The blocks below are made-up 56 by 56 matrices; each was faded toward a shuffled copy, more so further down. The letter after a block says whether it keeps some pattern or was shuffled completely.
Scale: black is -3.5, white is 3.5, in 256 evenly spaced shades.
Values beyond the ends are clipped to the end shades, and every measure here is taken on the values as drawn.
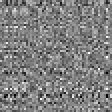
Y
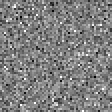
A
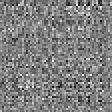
Y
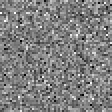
A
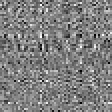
Y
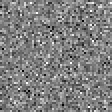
A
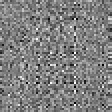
Y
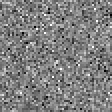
A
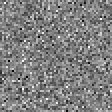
A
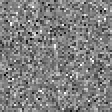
A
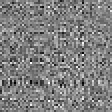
Y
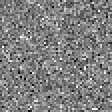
A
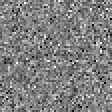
A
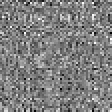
Y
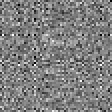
Y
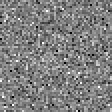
A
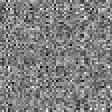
Y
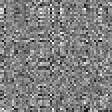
Y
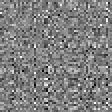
Y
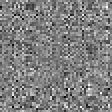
Y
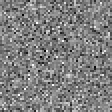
A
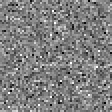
A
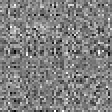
Y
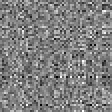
Y
